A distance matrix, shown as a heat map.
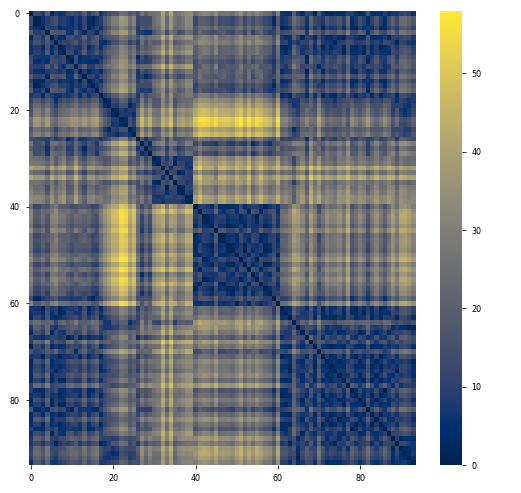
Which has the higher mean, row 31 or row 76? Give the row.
31
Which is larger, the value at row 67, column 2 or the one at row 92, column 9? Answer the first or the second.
the second
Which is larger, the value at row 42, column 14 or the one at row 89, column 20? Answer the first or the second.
the first
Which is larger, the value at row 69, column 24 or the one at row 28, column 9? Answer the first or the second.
the first
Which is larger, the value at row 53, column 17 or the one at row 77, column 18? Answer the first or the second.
the first
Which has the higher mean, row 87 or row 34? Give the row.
34
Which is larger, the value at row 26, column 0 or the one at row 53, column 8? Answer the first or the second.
the second
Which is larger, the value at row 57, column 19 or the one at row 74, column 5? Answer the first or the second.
the first
